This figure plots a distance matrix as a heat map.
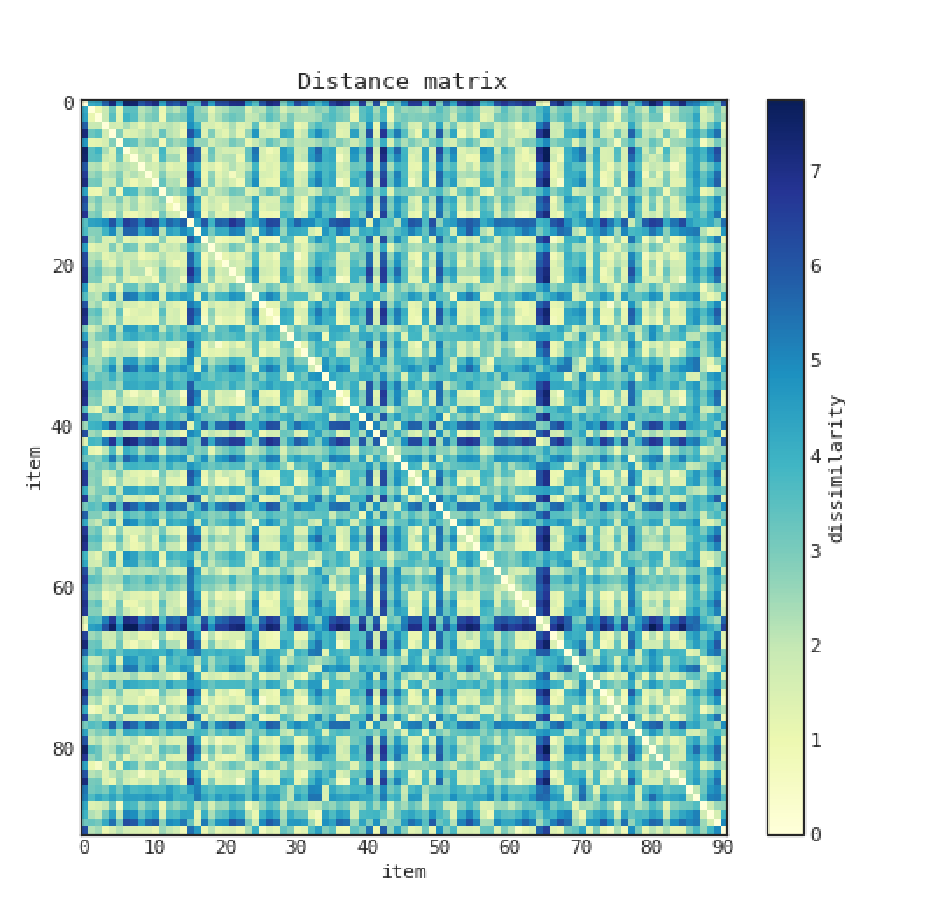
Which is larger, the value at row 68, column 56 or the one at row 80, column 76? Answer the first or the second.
the first
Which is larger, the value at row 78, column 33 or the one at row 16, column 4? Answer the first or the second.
the second
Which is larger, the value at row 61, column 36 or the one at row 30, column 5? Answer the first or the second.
the second
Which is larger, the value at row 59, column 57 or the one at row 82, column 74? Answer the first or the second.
the first
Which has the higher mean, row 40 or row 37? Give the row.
40
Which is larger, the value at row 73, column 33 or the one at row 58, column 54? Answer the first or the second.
the first
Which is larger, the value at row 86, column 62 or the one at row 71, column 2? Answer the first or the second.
the first
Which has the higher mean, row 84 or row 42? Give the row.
42
